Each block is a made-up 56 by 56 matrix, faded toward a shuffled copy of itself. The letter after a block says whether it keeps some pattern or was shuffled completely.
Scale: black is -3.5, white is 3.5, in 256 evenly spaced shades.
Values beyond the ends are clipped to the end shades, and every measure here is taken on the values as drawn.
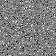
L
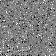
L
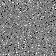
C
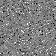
L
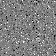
L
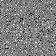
L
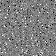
C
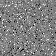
L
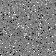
L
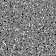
C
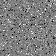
L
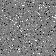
C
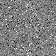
C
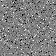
C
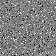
C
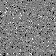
L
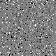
L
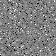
C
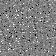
C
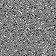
L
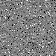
L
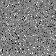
C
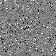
L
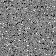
C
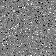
C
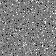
C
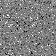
L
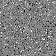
C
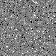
L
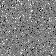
C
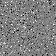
C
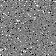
L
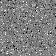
C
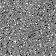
C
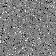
L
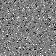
C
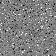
C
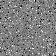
C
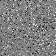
L
